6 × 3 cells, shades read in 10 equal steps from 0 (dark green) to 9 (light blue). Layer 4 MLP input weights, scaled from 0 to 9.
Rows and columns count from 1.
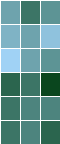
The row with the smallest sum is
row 4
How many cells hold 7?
1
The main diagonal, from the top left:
6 6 5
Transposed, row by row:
6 7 9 2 3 3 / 3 6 6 3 4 4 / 5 8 5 0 4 2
